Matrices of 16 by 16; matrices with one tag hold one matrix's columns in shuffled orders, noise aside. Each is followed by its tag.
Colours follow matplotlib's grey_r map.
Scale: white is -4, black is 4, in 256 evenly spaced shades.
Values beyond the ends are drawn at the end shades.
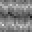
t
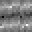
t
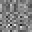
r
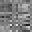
r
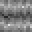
t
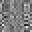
r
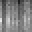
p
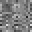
r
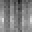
p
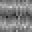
t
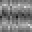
t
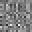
r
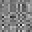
r
